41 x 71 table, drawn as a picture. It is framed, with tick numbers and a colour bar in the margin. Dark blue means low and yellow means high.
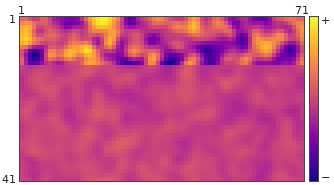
Ninth with the highest average: top left. Grain: blotchy. Histogram: heavy tails on both sides. Seam: horizontal, 30% of the way down, the bottom part calmer. Mirror symmetry: none.
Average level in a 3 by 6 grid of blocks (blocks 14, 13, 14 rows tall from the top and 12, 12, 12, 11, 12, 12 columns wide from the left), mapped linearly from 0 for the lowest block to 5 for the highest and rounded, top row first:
251102 / 221211 / 222221
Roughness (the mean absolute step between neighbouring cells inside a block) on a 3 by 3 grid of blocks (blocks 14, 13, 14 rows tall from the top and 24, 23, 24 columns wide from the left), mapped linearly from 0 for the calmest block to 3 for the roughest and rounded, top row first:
333
000
000
